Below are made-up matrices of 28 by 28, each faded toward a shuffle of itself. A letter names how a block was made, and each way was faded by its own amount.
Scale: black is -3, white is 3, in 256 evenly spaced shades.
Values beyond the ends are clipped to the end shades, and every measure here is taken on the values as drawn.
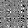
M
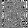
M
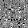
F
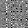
M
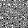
F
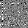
F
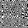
F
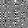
M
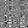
M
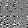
M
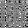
M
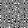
M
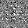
F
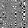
M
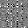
M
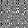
M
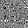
F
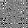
M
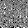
F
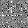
F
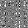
M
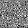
F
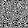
F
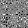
F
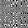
M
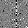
M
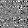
F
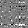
M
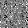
F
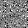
F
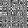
M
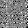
F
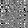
M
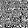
F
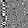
M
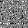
F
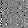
M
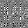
M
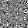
F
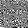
F
